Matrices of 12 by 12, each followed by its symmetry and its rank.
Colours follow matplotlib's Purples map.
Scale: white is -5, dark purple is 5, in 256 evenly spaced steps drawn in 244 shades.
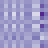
neither, rank one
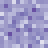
symmetric, full rank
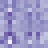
neither, rank two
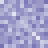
symmetric, full rank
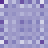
symmetric, rank one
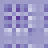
symmetric, rank one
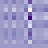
neither, rank one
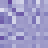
antisymmetric, rank two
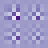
symmetric, rank one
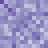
symmetric, full rank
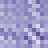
antisymmetric, rank two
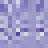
neither, rank two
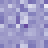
neither, rank two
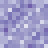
symmetric, full rank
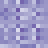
neither, rank two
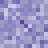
symmetric, full rank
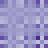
symmetric, rank one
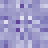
antisymmetric, rank two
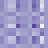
neither, rank one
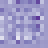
antisymmetric, rank two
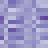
neither, rank two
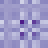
symmetric, rank one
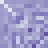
symmetric, full rank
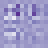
antisymmetric, rank two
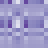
neither, rank one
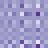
neither, rank one
